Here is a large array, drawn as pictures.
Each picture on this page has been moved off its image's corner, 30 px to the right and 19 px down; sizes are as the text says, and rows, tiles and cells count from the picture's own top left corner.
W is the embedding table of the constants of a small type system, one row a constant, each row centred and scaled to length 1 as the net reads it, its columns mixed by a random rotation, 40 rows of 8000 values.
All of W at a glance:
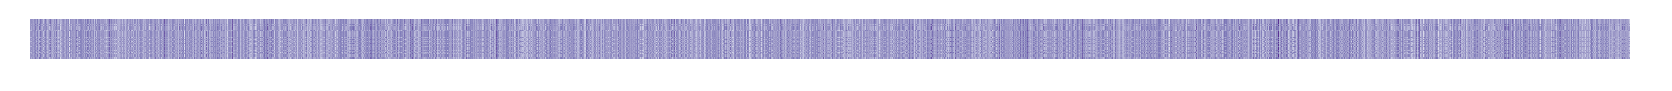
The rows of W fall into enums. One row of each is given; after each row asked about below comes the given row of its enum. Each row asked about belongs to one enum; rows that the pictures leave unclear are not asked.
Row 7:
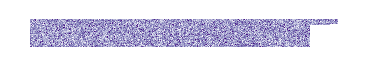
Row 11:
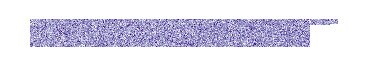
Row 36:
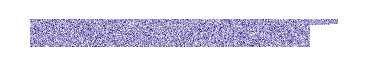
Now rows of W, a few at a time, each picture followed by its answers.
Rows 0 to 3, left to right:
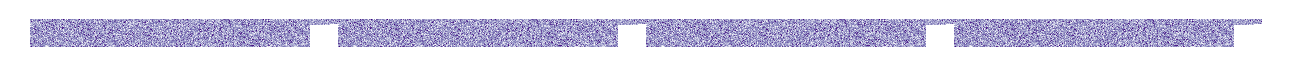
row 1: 36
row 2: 36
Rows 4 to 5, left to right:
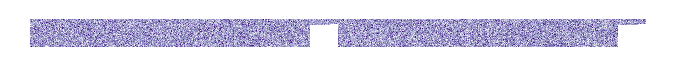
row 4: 36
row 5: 7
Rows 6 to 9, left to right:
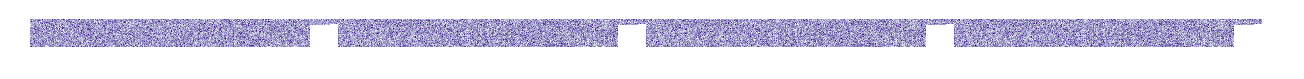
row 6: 36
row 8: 7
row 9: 7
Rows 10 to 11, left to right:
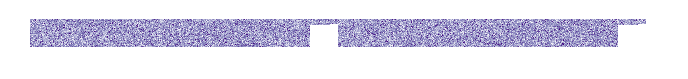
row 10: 7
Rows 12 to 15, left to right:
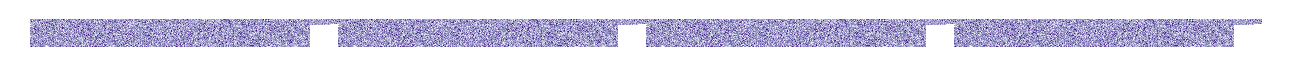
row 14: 36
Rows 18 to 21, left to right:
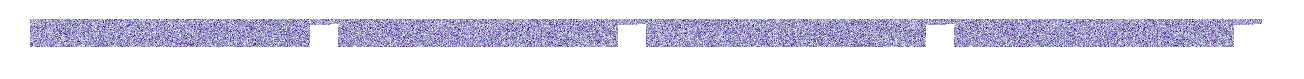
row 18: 11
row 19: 36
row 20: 7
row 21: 36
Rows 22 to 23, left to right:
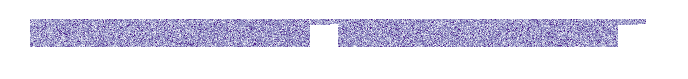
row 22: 11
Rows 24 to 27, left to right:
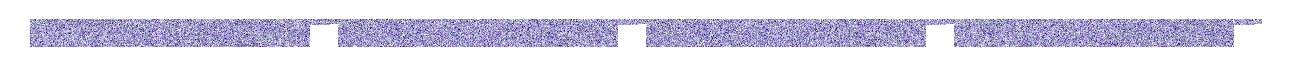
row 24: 7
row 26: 36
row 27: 11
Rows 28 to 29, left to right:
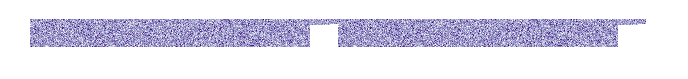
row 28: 36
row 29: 36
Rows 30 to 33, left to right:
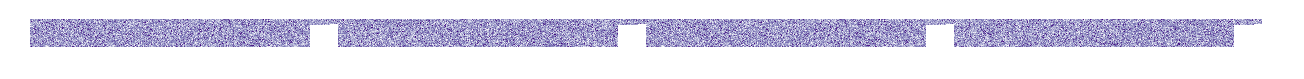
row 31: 7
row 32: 36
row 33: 11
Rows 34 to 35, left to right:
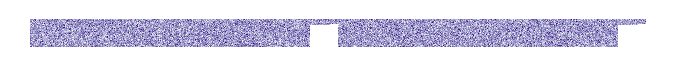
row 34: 7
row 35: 36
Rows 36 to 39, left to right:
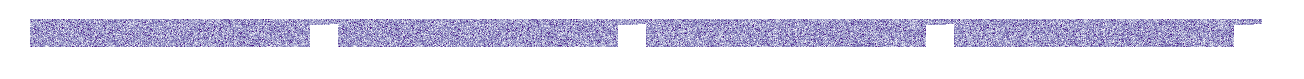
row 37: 36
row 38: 7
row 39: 7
